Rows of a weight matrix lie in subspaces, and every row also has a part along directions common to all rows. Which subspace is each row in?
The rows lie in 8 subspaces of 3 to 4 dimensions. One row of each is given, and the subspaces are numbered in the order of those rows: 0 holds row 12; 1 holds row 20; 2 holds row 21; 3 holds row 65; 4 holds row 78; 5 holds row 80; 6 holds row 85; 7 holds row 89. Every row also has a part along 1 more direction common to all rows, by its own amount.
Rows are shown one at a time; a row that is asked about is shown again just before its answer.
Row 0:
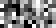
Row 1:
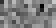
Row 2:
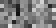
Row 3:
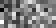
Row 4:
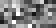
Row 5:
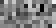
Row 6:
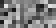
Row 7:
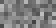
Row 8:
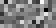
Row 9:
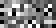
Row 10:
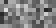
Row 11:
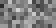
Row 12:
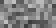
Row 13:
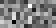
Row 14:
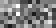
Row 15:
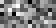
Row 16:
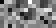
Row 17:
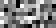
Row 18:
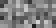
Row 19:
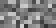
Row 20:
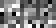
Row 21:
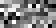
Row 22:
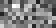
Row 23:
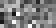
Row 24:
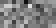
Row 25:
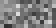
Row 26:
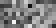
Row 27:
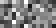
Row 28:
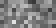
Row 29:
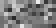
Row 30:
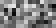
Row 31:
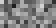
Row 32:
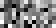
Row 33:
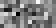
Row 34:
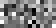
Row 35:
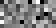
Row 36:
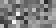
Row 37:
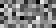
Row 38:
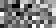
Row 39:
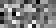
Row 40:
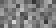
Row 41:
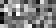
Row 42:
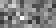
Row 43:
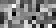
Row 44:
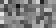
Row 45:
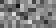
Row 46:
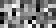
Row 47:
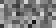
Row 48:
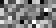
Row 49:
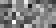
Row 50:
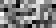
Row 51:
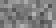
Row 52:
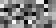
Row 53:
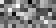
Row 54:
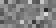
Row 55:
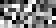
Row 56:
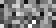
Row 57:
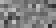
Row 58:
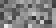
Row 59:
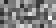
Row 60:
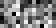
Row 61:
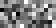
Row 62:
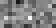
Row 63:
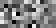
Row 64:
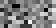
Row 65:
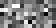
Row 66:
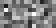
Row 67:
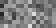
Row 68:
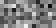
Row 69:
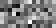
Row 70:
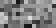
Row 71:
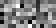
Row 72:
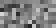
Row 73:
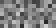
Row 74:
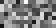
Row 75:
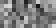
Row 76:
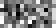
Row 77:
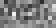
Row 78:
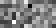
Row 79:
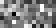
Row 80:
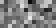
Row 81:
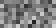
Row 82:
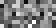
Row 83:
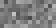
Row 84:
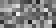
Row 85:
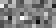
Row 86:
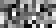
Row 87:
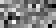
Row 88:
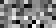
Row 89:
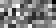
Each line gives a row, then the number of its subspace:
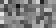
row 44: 6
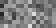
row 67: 7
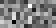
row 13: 4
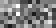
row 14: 7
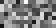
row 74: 1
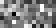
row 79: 2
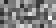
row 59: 0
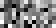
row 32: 5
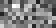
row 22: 4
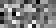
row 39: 3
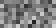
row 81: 1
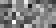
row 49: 4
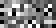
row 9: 5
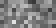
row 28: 5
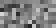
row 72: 1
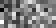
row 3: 4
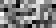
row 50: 0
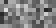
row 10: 6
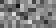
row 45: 5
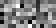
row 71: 0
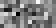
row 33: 3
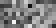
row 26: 4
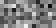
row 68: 0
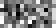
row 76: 1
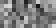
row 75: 4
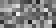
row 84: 7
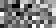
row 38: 4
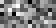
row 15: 5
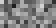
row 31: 2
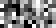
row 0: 7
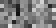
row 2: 7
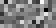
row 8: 6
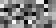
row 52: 3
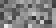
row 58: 7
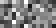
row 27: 4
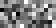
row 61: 0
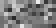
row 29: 3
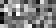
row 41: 6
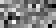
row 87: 2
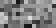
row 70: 0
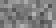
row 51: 0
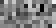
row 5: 2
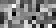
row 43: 2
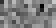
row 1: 2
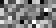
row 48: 6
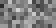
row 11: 7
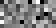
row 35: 6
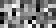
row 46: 2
